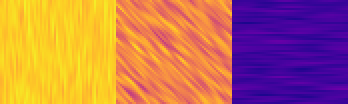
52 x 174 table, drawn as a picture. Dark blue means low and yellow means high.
It is made of 1 by 3 panels. Panel 1,1: very high, streaked downward, faint in contrast. Panel 1,2: high, slanting down to the right. Panel 1,3: very low, streaked across, faint in contrast.
